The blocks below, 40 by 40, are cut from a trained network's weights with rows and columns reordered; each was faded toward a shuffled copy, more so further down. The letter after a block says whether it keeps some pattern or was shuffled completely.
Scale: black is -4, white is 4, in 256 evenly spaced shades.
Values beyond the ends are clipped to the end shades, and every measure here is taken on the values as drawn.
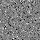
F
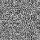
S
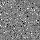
F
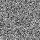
F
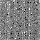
S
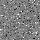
F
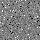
F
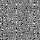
S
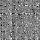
S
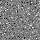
F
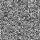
S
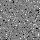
F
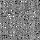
S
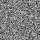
F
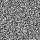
F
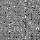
S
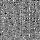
S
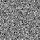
S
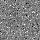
F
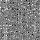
S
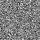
F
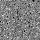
F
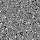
F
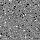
F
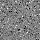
F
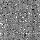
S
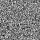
F
